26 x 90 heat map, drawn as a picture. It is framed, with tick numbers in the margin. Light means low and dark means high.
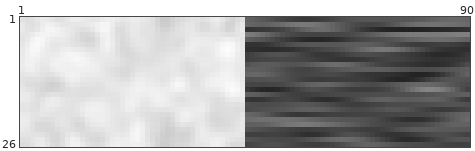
It is made of 1 by 2 panels. Panel 1,1: very low, blotchy, faint in contrast. Panel 1,2: high, streaked across.
